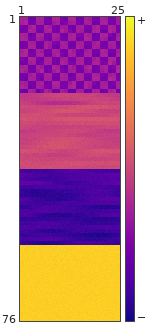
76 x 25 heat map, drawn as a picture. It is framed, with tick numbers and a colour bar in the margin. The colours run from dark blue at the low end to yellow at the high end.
The table splits into 4 rows of 1 panel. Panel 1,1: low, checkered. Panel 2,1: middling, streaked across, faint in contrast. Panel 3,1: very low, streaked across, faint in contrast. Panel 4,1: very high, flat.
